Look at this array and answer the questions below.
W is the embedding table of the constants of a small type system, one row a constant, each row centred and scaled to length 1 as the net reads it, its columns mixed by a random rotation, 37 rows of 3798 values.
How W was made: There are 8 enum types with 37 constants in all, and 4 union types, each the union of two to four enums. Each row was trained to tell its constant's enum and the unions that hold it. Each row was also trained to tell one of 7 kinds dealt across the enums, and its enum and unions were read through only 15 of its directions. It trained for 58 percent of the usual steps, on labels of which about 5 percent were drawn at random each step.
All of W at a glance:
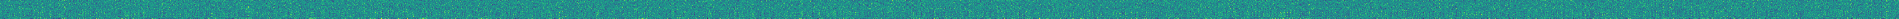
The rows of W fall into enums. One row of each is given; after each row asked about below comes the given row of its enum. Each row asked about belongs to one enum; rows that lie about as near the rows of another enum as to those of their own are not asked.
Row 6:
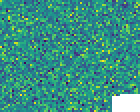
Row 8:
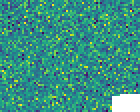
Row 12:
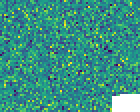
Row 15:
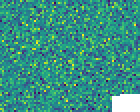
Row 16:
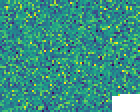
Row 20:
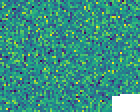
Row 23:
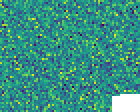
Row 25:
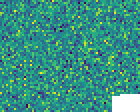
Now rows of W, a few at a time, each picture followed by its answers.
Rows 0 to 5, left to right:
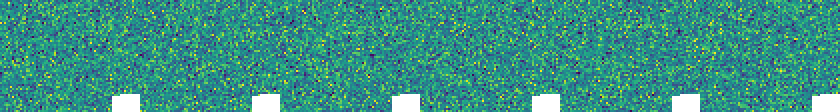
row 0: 8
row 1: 12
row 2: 15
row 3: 23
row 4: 15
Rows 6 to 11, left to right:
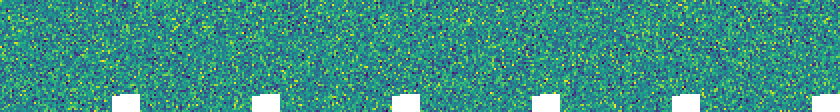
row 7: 23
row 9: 23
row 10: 12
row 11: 16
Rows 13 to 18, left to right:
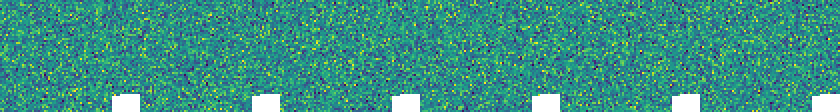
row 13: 6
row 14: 6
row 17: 6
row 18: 16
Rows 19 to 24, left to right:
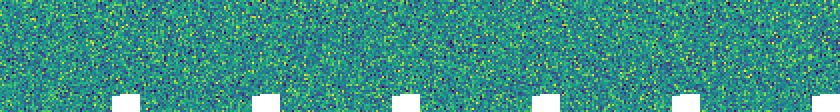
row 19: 23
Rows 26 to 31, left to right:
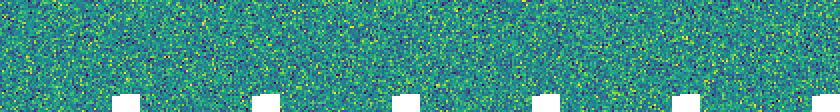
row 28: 25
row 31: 12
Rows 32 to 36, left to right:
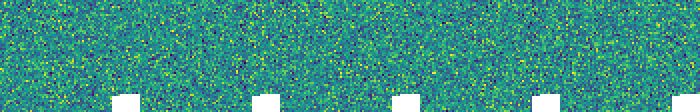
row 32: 15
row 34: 25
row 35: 6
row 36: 20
